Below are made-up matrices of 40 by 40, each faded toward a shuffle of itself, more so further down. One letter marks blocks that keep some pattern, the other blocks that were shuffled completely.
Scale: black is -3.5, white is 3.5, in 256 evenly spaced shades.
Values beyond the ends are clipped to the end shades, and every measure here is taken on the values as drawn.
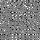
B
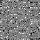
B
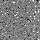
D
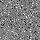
D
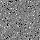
D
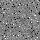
D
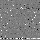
B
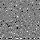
B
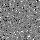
D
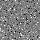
D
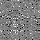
B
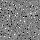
D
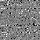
B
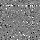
B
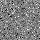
D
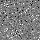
D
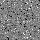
D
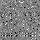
B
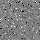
D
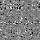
B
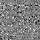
B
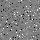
D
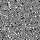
D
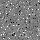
D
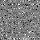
B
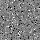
D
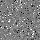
D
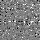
B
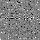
B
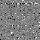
B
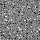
D
